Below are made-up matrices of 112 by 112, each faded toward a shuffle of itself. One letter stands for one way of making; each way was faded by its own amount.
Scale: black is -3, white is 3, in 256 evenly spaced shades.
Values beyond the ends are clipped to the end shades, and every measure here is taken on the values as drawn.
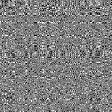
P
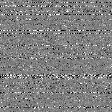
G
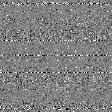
G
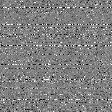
G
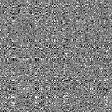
P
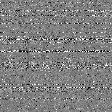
G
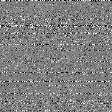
G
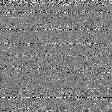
G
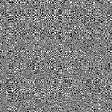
P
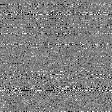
G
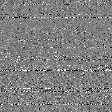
G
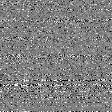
G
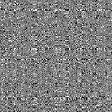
P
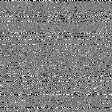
G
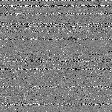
G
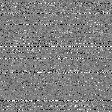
G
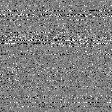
G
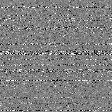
G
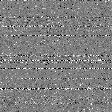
G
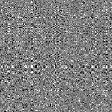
P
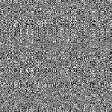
P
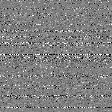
G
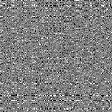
P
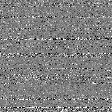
G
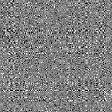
P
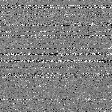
G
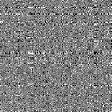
P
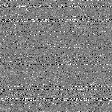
G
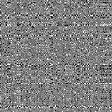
P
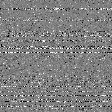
G
